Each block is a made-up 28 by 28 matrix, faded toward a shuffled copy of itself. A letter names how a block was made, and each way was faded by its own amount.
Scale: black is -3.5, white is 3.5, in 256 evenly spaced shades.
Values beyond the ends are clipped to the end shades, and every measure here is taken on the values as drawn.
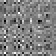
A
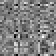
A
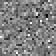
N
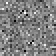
N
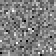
N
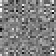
A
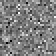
N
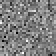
N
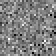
N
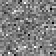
N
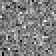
N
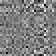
A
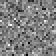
N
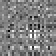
A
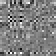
A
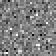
N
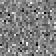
N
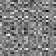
A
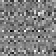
A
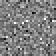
N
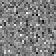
N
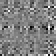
A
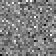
N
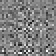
A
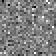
N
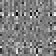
A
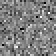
N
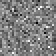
N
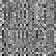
A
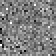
N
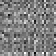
A
